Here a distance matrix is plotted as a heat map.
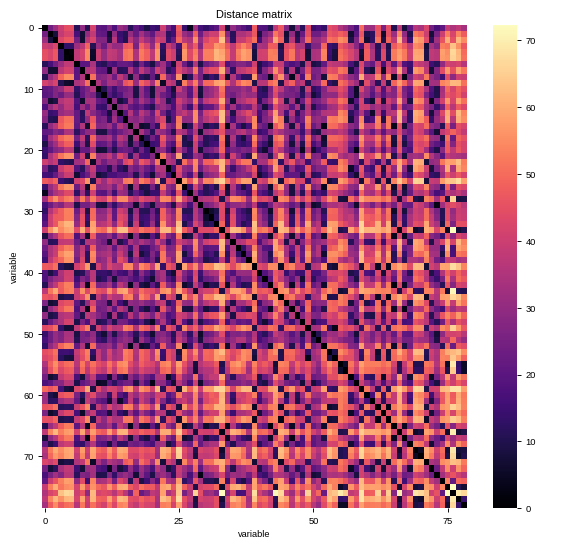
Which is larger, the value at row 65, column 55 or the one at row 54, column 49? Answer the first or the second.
the first
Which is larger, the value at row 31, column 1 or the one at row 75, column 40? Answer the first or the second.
the second
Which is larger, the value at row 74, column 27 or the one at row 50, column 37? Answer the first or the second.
the second
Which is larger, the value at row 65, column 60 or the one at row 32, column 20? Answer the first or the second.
the first
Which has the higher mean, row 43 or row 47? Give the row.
43
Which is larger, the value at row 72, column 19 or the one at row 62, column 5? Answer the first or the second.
the first
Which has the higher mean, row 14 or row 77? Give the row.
77
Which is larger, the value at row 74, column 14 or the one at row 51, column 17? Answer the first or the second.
the first
